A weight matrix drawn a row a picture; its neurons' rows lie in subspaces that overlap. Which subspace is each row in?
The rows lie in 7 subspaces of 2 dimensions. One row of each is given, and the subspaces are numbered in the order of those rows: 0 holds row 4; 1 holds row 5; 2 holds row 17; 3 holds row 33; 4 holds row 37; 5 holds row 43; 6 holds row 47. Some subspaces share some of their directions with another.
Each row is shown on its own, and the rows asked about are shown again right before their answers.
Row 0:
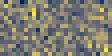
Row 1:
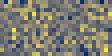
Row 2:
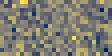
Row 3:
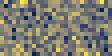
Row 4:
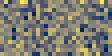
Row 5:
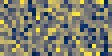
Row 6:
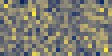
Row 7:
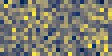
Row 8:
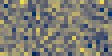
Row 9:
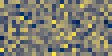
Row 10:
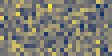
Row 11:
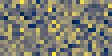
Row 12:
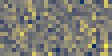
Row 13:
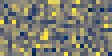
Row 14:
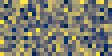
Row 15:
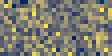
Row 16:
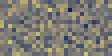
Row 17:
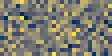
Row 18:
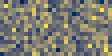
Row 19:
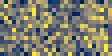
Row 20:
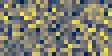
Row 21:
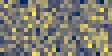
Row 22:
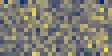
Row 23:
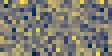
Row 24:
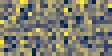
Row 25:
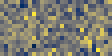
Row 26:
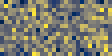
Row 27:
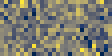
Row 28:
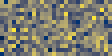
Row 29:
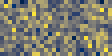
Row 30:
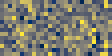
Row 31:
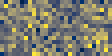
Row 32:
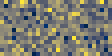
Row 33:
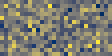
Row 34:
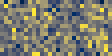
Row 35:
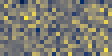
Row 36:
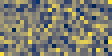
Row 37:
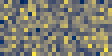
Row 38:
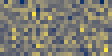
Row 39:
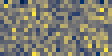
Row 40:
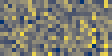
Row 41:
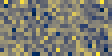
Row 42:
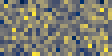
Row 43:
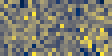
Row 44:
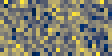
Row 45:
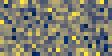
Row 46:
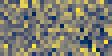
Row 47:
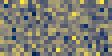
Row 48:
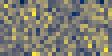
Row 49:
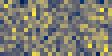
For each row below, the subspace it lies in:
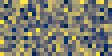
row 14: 4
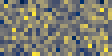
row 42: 6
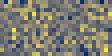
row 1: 0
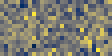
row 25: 5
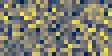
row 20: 2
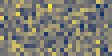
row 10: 3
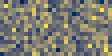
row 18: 5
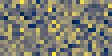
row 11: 2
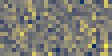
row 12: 1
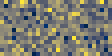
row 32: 6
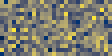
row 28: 2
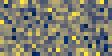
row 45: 6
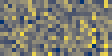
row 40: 1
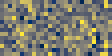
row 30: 1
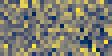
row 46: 5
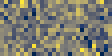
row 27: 5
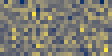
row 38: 0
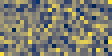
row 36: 5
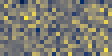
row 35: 2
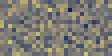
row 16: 6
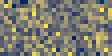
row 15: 1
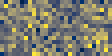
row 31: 3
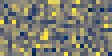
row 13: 0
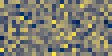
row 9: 2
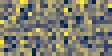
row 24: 4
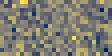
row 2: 1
